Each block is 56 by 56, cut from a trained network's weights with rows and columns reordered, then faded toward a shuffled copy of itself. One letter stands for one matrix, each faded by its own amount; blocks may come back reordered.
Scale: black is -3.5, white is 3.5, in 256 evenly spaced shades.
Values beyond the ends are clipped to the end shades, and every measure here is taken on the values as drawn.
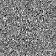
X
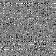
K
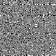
K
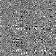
X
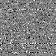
K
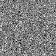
X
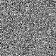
X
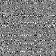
K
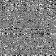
K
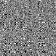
X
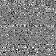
K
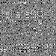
K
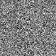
X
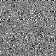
K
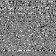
K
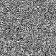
X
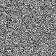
X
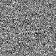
X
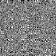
X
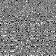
K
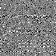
K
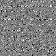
K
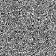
X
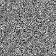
X
